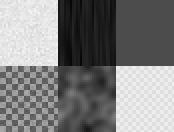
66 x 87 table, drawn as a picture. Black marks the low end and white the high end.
The table splits into 2 rows of 3 panels. Panel 1,1: very high, fine-grained, faint in contrast. Panel 1,2: very low, streaked downward, faint in contrast. Panel 1,3: low, flat. Panel 2,1: middling, checkered, strong in contrast. Panel 2,2: low, blotchy. Panel 2,3: very high, checkered, faint in contrast.
